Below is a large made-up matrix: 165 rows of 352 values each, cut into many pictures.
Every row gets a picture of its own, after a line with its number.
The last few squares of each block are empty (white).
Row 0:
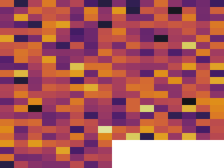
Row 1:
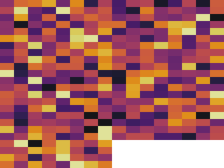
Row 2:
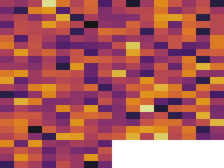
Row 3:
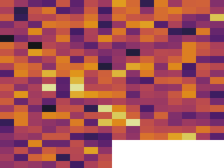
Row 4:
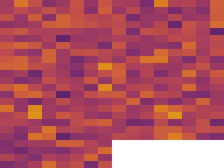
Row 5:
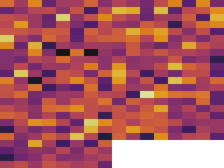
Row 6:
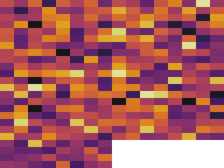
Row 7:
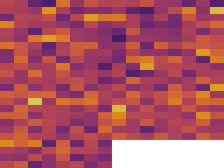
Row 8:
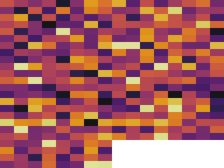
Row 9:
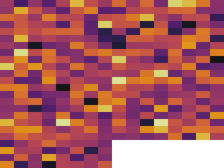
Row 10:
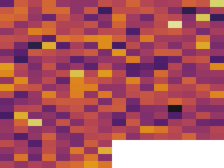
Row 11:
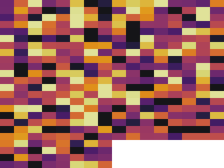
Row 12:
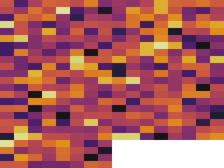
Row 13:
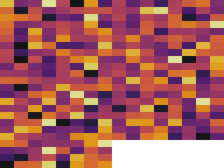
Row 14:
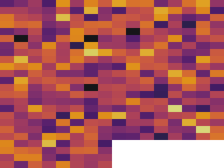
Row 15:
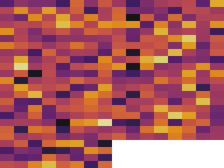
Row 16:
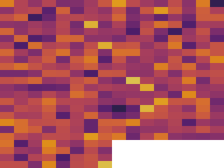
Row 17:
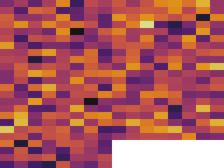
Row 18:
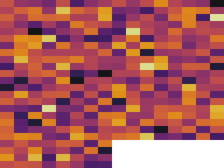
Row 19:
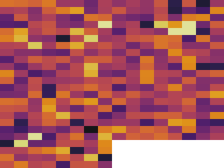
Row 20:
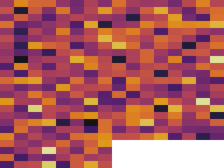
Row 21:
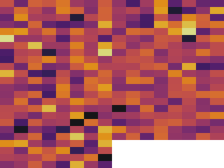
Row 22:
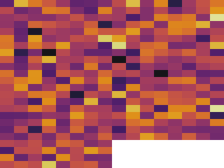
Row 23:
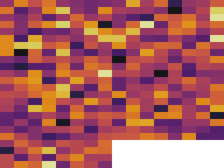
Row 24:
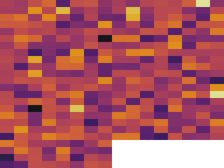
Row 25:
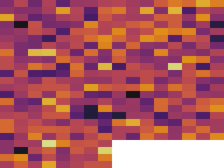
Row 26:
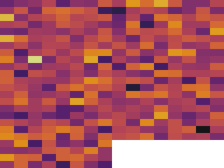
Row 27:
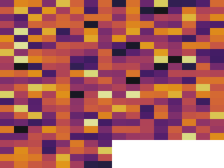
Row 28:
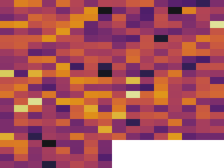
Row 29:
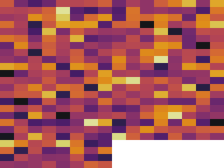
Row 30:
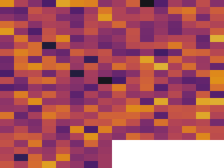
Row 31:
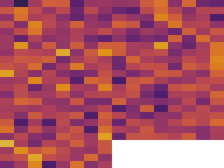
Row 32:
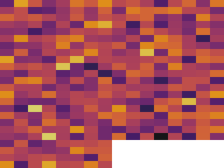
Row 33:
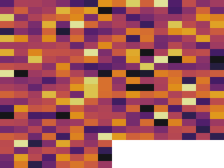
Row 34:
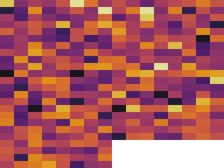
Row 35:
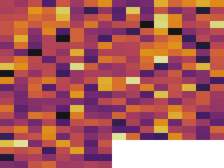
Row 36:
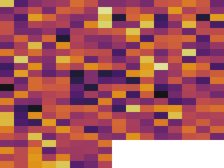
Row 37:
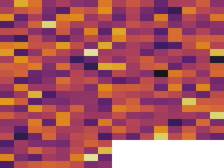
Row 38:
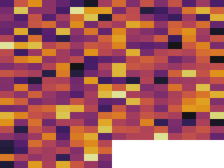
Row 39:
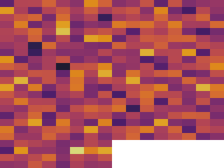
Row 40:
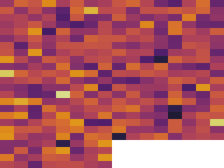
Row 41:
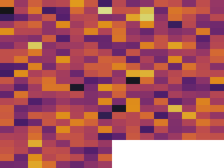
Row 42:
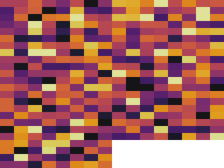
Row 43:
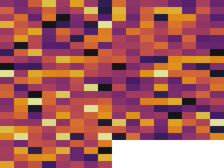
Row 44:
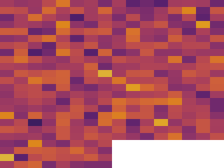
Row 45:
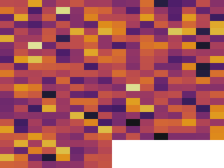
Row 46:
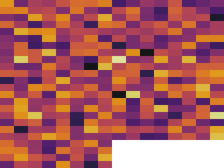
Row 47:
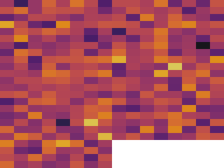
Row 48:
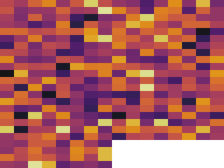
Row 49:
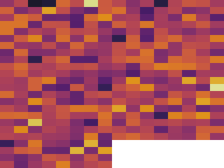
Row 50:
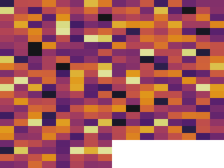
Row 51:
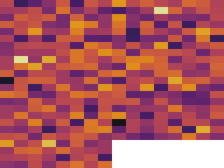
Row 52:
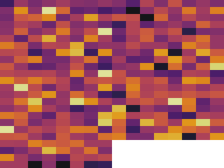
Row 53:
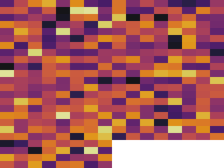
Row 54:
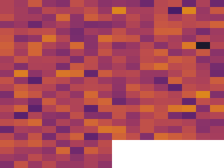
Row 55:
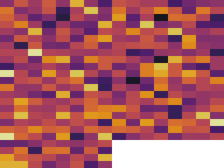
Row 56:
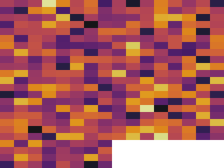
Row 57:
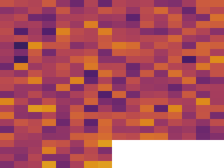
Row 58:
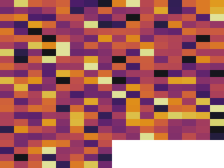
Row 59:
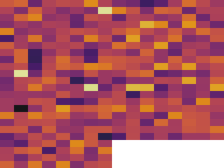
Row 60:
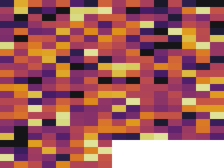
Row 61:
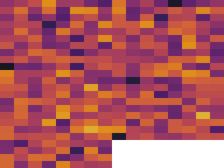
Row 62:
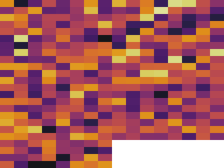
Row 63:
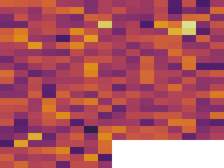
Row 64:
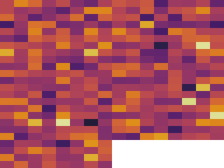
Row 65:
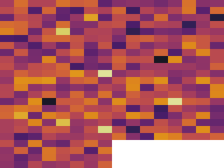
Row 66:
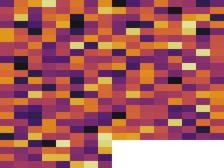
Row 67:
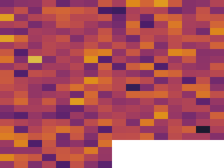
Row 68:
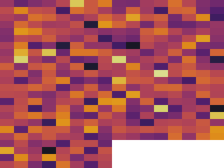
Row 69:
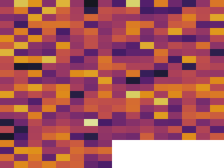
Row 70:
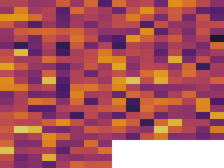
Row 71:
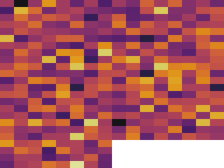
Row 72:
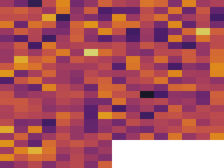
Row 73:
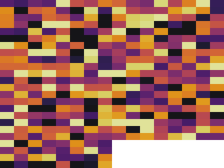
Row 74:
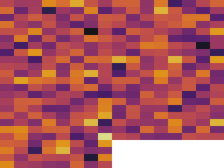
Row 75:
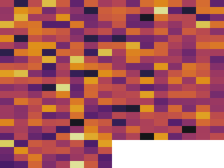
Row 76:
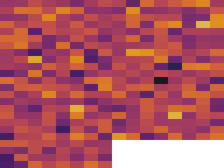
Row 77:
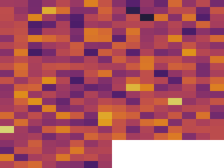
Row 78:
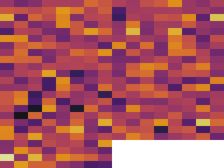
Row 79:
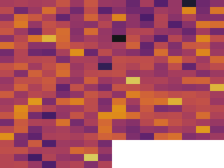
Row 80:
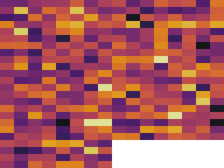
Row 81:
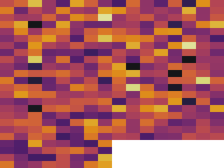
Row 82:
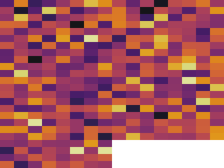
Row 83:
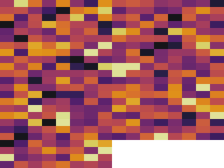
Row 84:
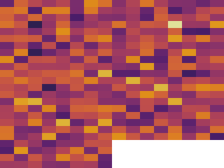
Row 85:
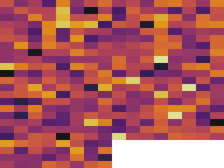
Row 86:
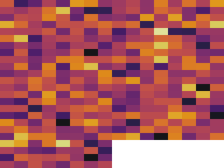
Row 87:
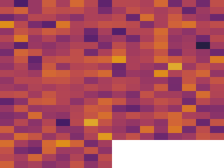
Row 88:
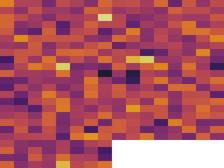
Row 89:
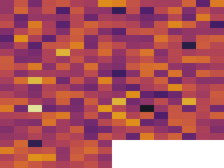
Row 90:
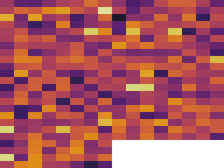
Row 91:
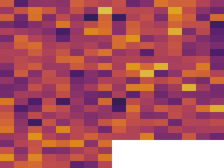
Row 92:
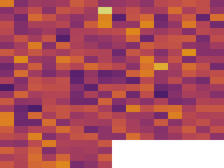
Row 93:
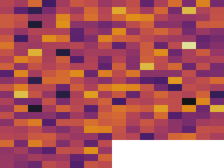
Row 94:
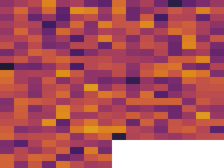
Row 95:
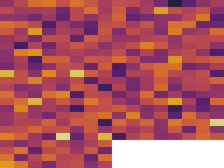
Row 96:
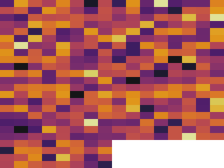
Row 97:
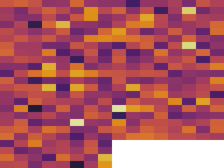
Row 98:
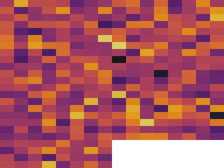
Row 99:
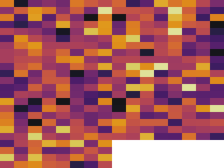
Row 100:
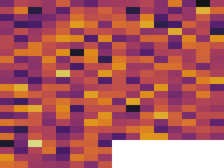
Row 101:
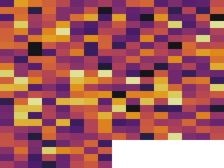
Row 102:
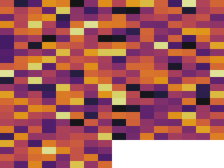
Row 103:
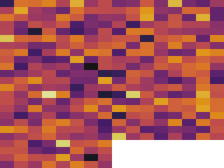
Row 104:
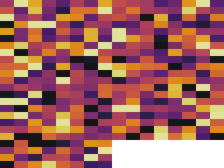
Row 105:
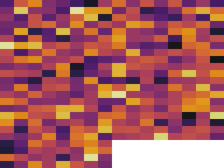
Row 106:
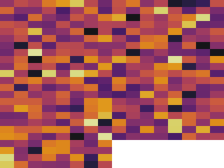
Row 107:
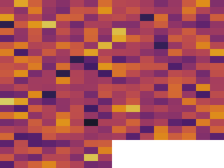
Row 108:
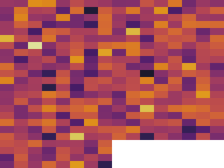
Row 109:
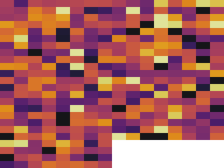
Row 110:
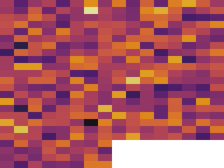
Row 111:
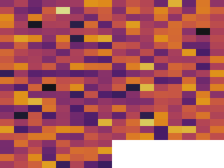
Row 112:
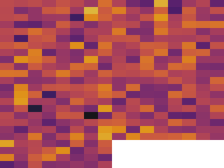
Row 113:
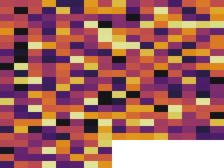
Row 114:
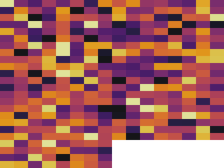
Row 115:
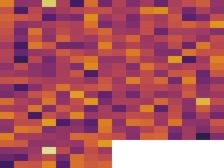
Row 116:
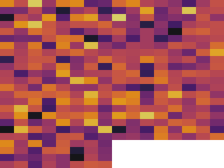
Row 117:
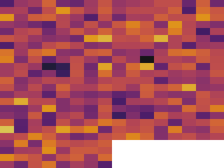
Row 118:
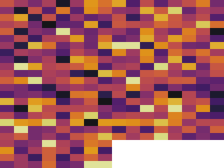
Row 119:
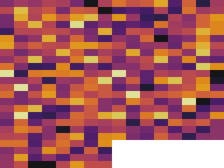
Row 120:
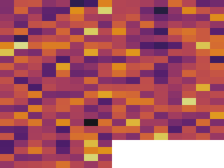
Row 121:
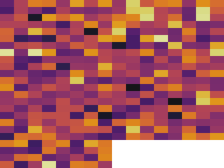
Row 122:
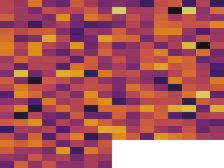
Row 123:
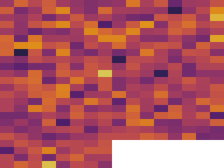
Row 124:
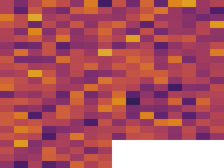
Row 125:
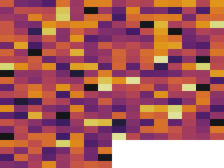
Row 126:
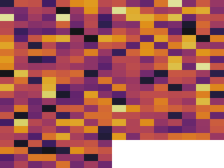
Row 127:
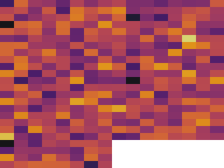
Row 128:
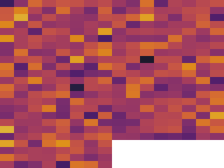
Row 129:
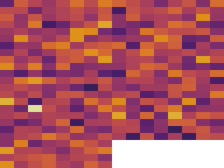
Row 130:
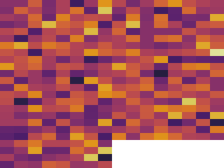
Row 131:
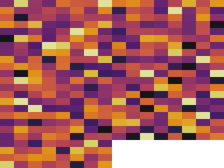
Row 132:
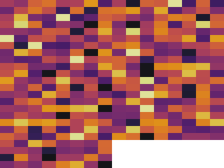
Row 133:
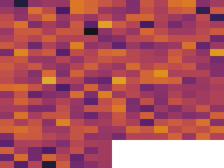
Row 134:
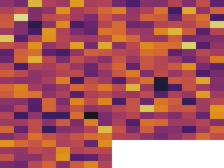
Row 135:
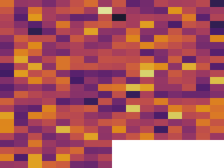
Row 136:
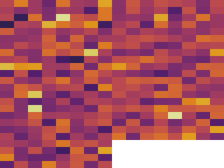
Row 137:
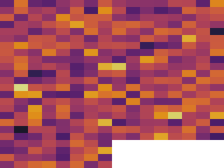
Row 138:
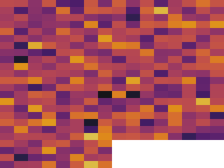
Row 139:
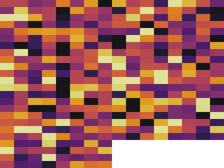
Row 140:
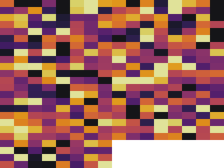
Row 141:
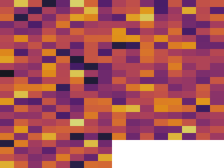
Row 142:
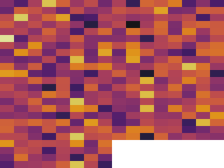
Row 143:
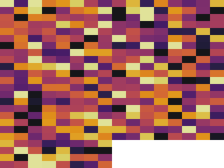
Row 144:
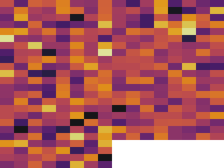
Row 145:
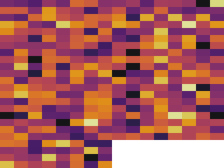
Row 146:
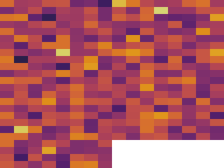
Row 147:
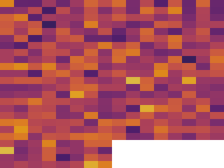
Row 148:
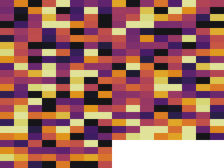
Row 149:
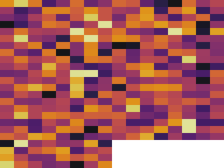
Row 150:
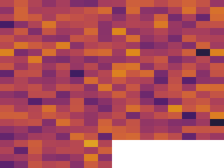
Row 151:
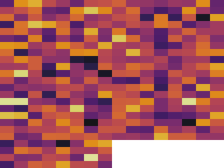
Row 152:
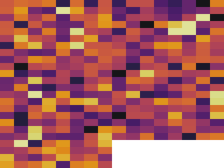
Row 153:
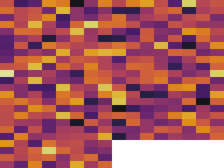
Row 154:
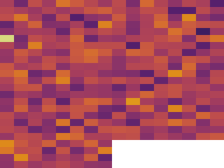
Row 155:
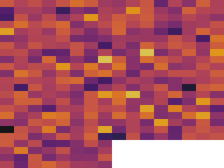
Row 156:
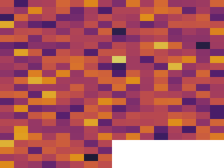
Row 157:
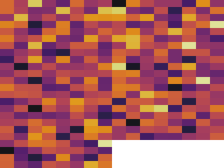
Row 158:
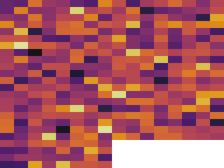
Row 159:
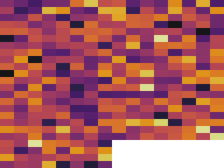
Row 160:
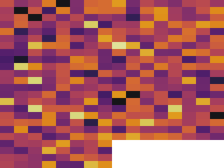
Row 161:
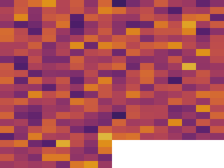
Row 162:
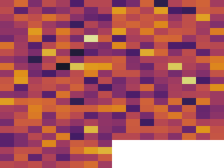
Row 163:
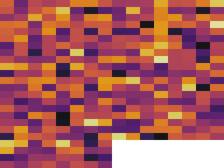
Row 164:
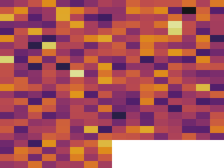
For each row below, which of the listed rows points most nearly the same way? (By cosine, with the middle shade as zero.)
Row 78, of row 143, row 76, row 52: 143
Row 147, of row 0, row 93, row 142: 142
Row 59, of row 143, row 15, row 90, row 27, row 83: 90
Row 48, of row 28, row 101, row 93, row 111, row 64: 111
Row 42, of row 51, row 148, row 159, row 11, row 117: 11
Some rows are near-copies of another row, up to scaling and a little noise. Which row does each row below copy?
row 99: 91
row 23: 123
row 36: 92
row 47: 87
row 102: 153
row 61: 94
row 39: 50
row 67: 26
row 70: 139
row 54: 122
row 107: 104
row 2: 56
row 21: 144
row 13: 115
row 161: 66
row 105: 38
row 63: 19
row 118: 8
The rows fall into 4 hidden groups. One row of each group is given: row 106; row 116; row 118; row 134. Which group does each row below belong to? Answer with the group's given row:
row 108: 134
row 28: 116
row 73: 134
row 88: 116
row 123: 118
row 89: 134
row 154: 134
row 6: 134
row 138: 118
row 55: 106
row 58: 118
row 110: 118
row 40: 106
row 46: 118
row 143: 116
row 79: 116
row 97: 134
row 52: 116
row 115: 118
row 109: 106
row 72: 134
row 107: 106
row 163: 106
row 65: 116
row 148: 134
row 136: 106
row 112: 134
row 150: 106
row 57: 118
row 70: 118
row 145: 106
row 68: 118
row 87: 106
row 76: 106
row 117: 116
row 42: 116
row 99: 116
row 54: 134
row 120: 106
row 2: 134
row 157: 134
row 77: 116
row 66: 134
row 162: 116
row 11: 116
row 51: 134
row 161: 134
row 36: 116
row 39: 116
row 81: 134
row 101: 116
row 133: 118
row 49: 116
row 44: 116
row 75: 134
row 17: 134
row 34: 116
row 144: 134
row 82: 116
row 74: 106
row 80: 106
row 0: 134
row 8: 118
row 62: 118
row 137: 106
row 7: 116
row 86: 106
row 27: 118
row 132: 134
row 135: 116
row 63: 134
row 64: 106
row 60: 106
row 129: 134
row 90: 116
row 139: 118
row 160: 118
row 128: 134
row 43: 106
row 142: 134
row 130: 106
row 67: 116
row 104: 106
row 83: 106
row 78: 116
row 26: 116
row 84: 116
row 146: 118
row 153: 134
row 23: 118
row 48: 116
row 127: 106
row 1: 134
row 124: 118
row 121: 116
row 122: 134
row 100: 106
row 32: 134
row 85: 106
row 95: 106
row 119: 116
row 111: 116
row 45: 134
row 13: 118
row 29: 106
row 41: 116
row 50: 116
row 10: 116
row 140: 118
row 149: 134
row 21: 134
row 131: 134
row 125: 106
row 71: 134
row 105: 106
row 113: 118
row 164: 116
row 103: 134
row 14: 134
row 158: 106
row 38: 106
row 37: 106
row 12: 106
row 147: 118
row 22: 118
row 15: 106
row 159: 116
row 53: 106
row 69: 118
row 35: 106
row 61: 106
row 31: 134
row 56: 134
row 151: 106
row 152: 134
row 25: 116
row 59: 116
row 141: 134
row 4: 106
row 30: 116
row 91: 116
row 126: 134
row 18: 116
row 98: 118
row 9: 118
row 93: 134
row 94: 106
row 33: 116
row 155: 116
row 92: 116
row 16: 118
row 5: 134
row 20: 118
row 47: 106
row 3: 134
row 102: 134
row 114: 118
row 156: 106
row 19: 134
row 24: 106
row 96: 118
